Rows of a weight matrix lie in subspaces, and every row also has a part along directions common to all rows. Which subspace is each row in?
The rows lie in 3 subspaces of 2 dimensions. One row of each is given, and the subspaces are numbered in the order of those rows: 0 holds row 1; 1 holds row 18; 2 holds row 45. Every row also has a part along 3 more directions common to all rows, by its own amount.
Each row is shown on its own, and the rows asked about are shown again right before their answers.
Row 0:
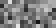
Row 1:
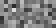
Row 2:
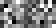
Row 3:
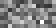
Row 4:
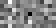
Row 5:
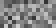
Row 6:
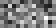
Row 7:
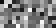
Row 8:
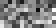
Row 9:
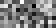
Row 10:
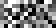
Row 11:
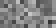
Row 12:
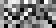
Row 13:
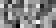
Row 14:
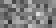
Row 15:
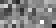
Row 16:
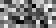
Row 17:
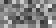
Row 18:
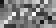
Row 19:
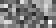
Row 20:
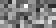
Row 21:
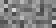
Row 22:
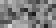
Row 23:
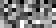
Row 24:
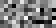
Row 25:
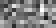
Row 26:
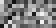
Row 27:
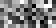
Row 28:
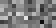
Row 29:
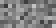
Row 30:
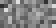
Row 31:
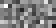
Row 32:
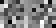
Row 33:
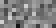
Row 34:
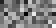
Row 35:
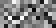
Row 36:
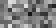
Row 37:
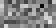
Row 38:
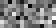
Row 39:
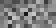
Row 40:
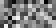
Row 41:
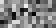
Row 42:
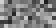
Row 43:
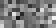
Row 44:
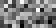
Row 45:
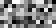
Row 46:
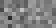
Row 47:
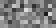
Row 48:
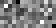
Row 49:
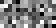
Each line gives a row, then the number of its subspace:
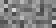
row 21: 0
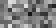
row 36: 1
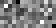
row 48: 2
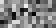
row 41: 1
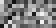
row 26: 1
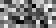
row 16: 2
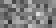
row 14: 2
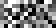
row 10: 1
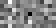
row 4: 1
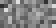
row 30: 2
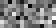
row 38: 0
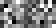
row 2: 2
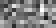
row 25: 0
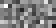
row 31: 2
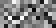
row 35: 1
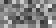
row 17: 2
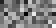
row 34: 1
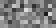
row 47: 0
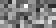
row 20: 0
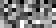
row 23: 0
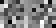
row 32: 2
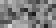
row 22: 1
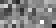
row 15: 2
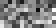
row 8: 0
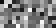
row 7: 2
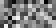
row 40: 1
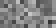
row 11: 2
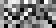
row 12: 1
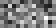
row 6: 2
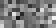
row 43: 0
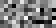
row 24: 0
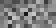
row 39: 1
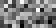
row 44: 0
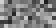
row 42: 1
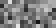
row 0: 0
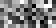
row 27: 2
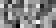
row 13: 0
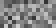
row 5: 1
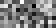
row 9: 2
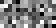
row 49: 2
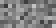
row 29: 2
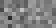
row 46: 1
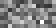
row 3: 2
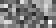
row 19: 2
